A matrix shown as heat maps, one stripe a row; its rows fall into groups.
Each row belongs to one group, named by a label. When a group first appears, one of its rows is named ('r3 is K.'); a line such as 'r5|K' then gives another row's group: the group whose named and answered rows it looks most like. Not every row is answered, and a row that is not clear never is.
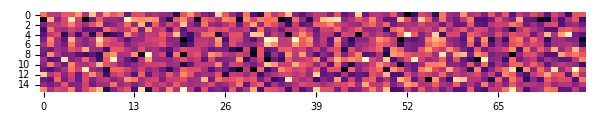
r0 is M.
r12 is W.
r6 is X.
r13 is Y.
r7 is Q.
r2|W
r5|X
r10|X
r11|Q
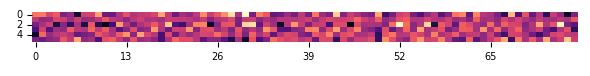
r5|Q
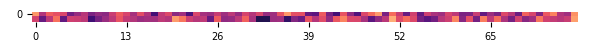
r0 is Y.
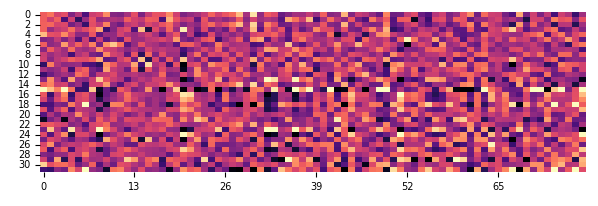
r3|W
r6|M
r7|X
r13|X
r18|Q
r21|Y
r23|X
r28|Q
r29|Y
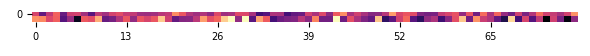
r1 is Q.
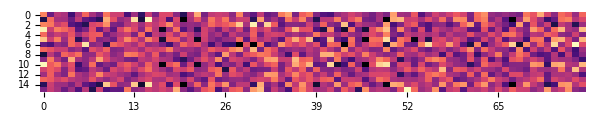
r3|Y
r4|W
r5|Y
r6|Q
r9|X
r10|Y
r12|X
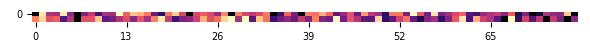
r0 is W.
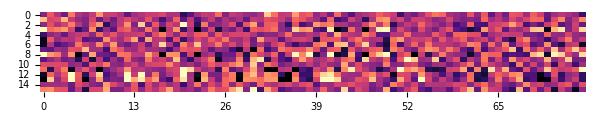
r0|X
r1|Y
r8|Y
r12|W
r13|W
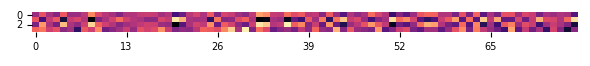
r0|X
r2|X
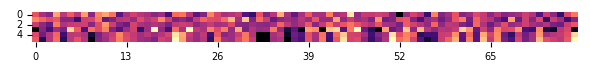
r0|M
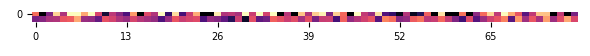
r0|W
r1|Q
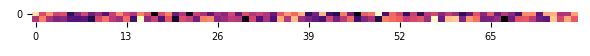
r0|Y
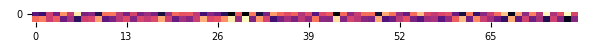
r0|Q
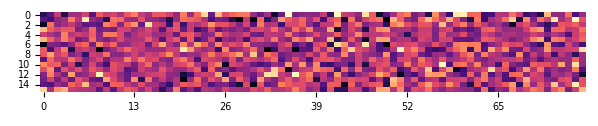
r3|Y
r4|M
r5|Y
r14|Q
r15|Y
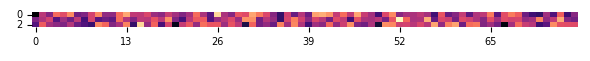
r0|W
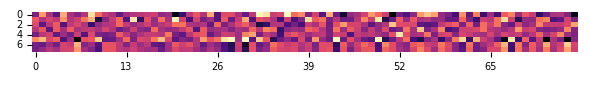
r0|X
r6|Q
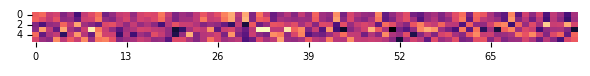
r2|Q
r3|X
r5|M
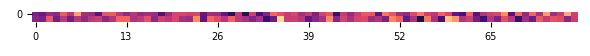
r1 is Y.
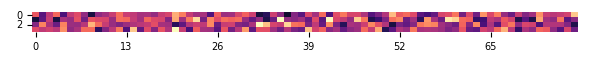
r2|X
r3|W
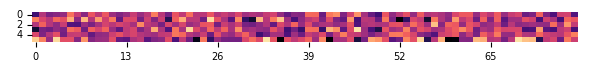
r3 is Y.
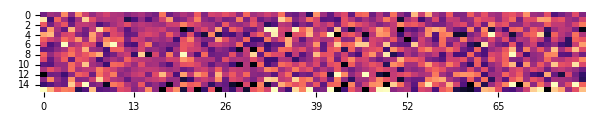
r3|X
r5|M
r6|M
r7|Q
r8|W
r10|Q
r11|X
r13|X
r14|Q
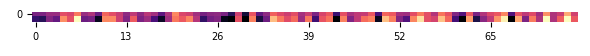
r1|Q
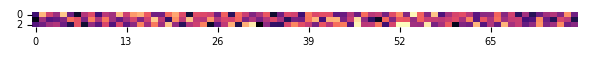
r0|W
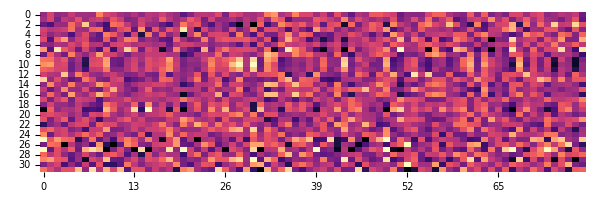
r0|X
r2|Q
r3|W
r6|Q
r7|Y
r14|X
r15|M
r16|X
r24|W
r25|Y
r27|W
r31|M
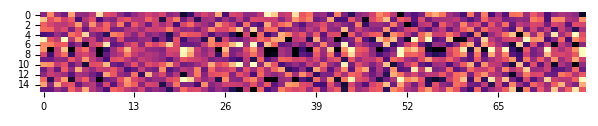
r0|X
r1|Y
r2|M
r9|Q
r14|Y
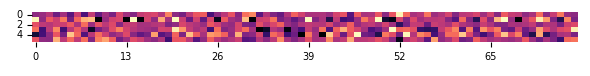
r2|M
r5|M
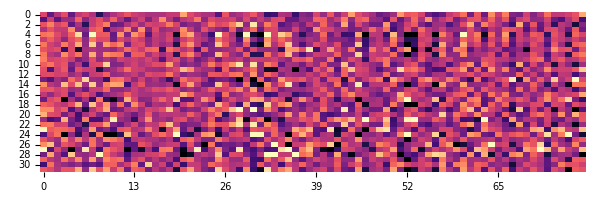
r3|W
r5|M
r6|M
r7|Y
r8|M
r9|Y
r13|Q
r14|M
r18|M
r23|Y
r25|M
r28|X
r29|M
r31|M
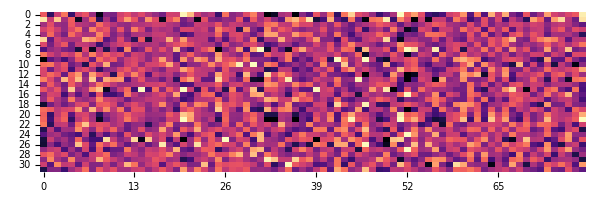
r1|Y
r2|X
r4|X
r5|W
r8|M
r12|M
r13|M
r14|X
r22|W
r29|X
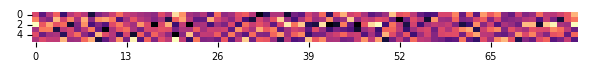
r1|M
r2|Y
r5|W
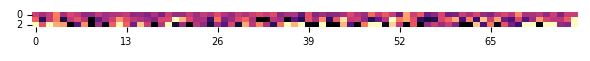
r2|Y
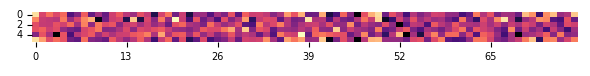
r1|W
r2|M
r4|Y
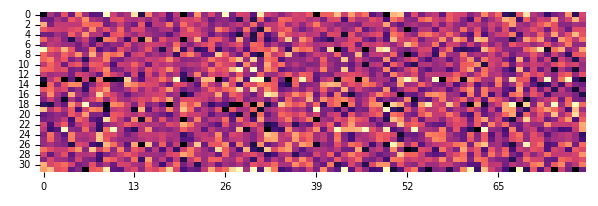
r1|Q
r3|M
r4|Q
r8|M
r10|M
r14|W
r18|Q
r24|X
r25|X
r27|M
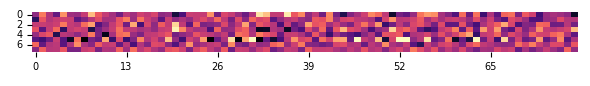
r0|X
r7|W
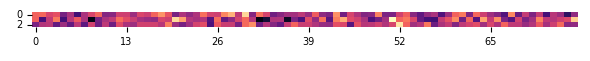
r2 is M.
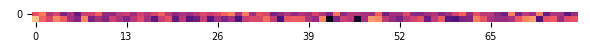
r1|Y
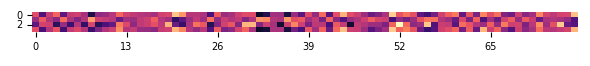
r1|X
